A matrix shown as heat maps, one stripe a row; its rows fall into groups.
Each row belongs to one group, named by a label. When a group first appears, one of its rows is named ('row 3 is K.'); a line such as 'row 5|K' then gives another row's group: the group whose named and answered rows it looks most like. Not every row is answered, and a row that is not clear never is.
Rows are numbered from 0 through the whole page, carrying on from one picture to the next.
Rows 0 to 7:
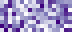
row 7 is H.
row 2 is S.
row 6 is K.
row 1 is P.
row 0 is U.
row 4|S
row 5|H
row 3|H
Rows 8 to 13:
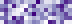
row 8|H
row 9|S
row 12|H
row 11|S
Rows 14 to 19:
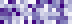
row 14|U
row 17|K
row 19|P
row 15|S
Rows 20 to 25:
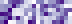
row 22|P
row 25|S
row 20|U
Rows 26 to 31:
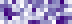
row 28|K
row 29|K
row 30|P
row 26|S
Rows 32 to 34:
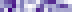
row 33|U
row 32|K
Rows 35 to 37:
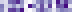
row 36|S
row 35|U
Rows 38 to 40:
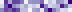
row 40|K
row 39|P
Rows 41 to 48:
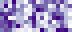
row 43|U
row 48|P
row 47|K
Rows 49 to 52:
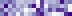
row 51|U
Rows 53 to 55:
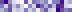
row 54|U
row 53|P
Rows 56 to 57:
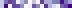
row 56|P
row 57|H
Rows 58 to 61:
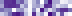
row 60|P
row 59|K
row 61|K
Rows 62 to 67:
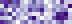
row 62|K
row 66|S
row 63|H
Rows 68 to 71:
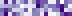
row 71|H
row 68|H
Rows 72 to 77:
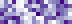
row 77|H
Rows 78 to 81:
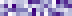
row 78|S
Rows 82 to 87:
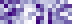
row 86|U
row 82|K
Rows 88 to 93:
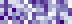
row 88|S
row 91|H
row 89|P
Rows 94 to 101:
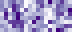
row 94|U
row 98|H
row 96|H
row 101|S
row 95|U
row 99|K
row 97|H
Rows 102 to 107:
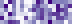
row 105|U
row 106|P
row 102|U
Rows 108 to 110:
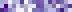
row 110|P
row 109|H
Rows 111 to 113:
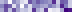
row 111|S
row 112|P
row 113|H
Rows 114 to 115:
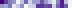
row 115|U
